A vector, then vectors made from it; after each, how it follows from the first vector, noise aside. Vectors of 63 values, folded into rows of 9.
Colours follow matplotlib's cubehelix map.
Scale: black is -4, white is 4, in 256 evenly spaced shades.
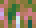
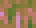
shrunk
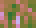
shrunk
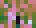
negated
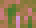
shrunk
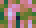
negated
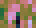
negated
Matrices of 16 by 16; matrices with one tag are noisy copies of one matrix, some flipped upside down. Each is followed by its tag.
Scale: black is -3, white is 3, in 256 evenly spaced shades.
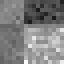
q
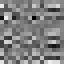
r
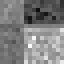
q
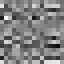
r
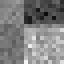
q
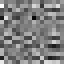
r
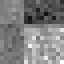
q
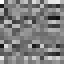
r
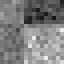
q
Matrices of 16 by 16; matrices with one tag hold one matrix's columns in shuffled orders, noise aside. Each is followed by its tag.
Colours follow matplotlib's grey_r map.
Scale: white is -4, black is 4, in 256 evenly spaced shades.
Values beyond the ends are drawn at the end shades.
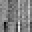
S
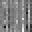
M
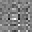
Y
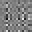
Y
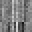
S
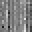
M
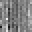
M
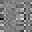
Y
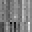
S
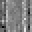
M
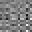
Y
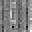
M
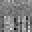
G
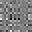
Y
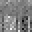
G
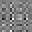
Y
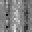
M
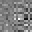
Y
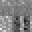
G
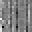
M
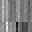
S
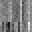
S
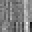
S
